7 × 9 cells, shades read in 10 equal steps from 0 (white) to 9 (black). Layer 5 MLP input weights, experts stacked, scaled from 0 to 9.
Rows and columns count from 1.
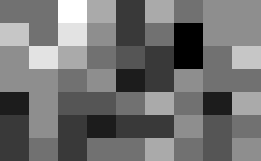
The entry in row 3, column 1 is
4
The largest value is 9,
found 2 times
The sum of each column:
37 28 29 35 45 35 41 38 27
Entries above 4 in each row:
4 4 5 5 6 7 7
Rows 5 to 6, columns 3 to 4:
6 6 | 7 8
